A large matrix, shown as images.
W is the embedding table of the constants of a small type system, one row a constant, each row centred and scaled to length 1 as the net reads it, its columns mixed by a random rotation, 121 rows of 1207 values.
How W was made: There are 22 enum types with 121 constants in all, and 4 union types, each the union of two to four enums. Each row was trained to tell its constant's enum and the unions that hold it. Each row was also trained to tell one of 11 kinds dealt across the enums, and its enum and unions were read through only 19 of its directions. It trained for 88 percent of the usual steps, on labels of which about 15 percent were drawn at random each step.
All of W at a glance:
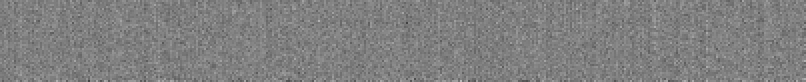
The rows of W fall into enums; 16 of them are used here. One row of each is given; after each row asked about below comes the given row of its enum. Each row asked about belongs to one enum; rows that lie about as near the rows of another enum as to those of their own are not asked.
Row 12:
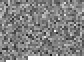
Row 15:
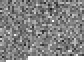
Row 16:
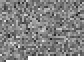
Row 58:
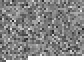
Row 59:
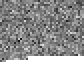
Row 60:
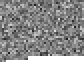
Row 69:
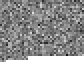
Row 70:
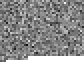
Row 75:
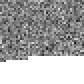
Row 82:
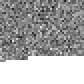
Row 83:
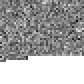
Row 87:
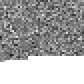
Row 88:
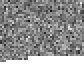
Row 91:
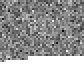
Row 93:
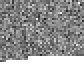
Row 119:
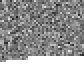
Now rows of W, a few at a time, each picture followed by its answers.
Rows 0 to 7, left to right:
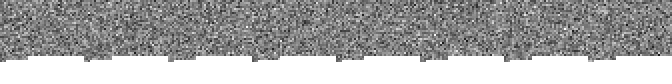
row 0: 59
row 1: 119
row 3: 75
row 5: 15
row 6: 88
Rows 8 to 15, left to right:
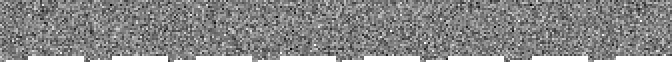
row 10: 82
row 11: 12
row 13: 15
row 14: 58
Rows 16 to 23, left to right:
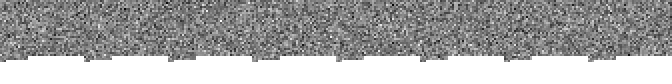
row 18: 15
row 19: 58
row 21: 59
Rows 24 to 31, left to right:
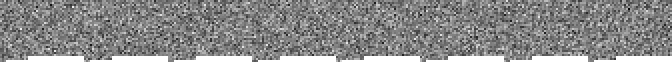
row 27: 82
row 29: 88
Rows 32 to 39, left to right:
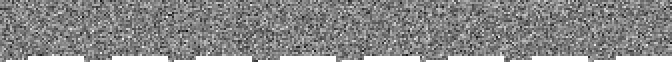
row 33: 12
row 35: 75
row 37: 58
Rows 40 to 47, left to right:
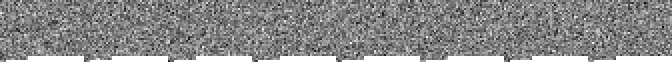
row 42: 75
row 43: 15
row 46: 93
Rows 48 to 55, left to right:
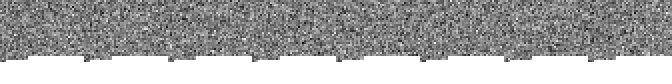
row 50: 60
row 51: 60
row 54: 91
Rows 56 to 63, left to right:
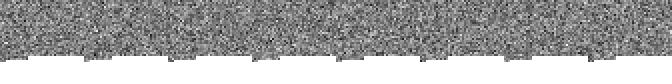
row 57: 12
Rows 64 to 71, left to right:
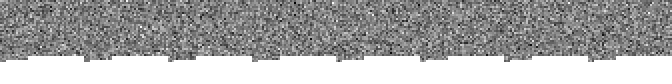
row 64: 82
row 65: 88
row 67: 60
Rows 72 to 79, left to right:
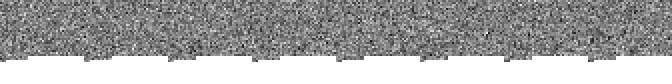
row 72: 16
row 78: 70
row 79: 75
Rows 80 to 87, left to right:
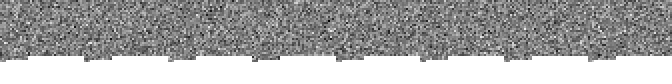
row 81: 16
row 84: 58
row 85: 88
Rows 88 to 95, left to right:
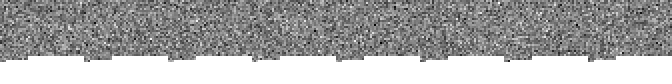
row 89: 58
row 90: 12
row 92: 69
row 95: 119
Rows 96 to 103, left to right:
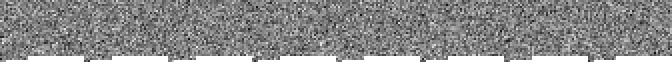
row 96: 87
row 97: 59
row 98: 91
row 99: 16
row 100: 82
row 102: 75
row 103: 60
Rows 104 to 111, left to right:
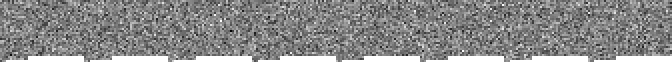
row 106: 91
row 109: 60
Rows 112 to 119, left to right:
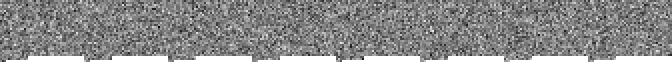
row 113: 88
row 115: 15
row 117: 12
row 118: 82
